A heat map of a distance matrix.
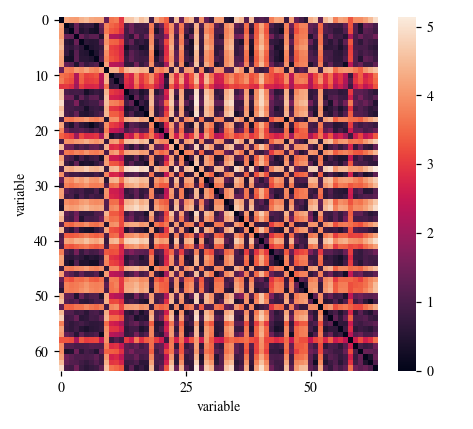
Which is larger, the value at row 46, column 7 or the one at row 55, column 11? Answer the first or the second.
the second
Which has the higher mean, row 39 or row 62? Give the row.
39
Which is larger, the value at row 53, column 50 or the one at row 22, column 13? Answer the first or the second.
the second
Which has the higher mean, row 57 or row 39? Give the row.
39
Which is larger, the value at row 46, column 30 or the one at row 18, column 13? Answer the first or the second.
the second
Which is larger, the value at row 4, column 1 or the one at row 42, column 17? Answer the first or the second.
the second
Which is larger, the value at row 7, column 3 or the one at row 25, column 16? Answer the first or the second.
the first
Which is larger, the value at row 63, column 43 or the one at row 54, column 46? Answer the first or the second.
the second
